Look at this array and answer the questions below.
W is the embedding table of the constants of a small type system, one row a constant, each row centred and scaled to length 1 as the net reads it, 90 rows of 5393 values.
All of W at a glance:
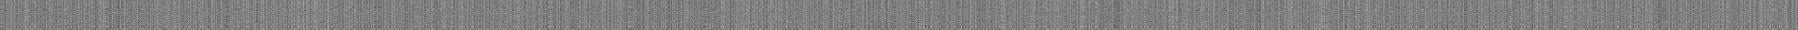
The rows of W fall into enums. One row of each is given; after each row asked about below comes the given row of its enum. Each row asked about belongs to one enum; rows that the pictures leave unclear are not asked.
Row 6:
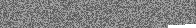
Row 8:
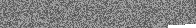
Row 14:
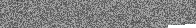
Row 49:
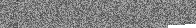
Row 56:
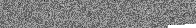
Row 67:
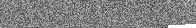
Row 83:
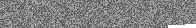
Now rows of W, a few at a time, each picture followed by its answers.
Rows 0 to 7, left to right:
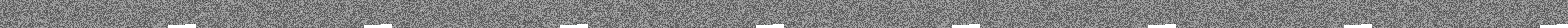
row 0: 8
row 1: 83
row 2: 14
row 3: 83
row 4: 8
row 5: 6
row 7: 83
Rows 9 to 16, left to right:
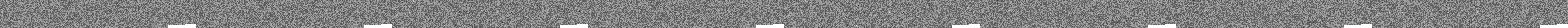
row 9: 6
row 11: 83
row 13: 83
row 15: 14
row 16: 83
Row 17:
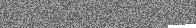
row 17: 6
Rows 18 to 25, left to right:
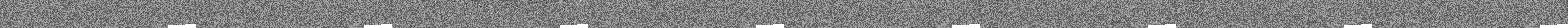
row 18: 6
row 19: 8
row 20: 67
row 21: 6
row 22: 8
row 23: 14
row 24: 14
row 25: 8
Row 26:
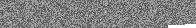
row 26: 83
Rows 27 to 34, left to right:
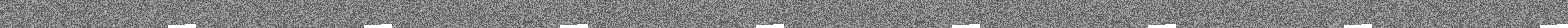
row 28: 83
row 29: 14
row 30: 14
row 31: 14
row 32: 14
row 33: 8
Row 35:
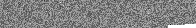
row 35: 56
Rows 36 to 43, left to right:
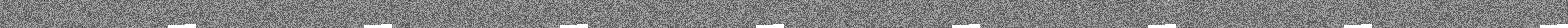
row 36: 56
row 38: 49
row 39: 83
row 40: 83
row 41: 67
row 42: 14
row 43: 6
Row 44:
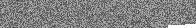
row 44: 14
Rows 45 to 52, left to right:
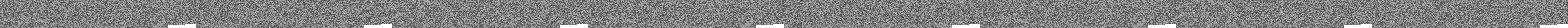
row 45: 8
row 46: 56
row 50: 8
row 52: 6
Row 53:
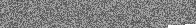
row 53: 14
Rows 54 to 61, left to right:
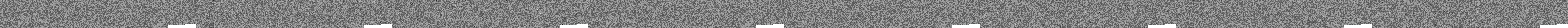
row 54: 8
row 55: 49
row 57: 8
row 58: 6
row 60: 14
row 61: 83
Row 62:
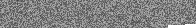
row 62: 14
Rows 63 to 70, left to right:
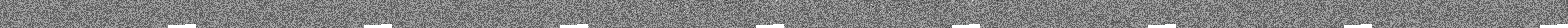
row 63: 6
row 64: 6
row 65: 6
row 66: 67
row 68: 14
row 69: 83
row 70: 8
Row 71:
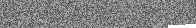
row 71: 8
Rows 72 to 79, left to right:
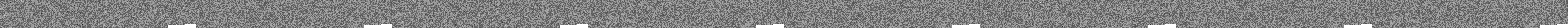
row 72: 83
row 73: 6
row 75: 8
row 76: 6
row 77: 56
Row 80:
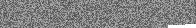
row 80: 6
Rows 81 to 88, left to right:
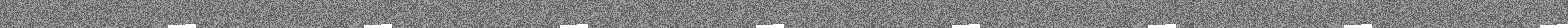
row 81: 6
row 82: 8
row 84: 83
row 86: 8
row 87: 49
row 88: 14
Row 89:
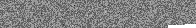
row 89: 83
